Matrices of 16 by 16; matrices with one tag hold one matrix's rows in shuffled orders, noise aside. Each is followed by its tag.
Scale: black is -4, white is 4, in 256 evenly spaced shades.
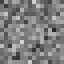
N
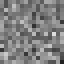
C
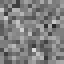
N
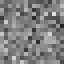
C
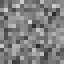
N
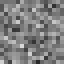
N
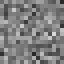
C
